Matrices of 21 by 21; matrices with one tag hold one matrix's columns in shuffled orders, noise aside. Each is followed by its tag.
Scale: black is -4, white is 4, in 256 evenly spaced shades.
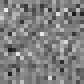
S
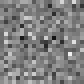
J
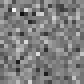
S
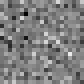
J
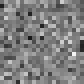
J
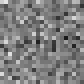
J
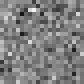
S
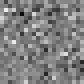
S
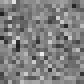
J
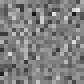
S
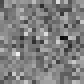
J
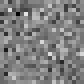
S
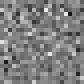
S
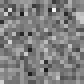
S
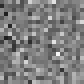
J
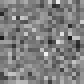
J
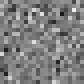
S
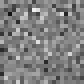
S
